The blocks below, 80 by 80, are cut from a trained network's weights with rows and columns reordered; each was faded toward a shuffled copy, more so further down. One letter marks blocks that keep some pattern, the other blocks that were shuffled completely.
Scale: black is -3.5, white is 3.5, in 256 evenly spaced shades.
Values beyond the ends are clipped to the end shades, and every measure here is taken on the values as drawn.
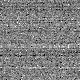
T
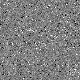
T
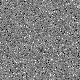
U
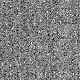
T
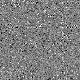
T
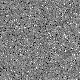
U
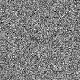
T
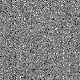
T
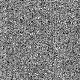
T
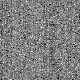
T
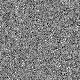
U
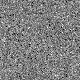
U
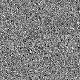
T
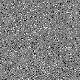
T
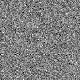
T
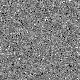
U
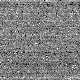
T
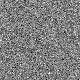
U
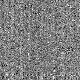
T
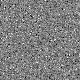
U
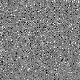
T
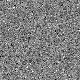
U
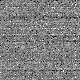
T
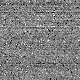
T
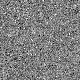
U
